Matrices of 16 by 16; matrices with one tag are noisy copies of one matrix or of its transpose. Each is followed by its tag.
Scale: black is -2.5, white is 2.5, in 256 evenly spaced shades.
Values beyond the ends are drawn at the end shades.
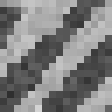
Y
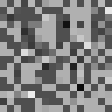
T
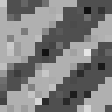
Y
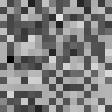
T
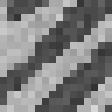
Y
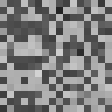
T
